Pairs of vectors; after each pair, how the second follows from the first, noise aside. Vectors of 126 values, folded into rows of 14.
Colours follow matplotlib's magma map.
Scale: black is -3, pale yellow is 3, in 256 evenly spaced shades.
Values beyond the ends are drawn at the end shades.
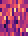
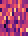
copied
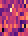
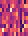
sign-scrambled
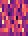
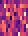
reversed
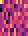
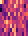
sign-scrambled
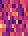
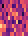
copied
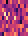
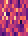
sign-scrambled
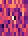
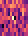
copied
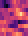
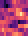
copied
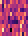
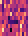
copied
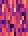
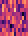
copied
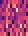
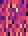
copied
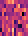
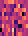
copied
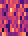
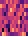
copied
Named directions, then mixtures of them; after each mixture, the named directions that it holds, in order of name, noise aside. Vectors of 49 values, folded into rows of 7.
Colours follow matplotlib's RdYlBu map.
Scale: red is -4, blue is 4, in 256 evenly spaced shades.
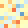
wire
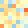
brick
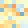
brick, wire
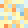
brick, wire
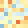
brick, wire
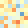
wire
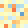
brick, wire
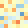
wire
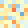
brick, wire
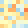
brick, wire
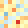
brick, wire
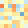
brick, wire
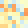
brick, wire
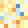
wire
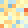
brick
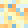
brick, wire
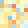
brick, wire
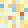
brick, wire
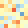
wire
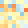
brick, wire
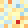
brick, wire
